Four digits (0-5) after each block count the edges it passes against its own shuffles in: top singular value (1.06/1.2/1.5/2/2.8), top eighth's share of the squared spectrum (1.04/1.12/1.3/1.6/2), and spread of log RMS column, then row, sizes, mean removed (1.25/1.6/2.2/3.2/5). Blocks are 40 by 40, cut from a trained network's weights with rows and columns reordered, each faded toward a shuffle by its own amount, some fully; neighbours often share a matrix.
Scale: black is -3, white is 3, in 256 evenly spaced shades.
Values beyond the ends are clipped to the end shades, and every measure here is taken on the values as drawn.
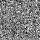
0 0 0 0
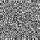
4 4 1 1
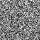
0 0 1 0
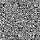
3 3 1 2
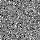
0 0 0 0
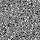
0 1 0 0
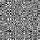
4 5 3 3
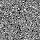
1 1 0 0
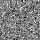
0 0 0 0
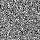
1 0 0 0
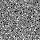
1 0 0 0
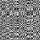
4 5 3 3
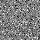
1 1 0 0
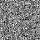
2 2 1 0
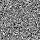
2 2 0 0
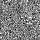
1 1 0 0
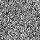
0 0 1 0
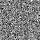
0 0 0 0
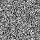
0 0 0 0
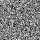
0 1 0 0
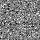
0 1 0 0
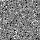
0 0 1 0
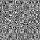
4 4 2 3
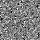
0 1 0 0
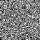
3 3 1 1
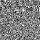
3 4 1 2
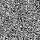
2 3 1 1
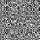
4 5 2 2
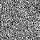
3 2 0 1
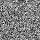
1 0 0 0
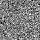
1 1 0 0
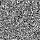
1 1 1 0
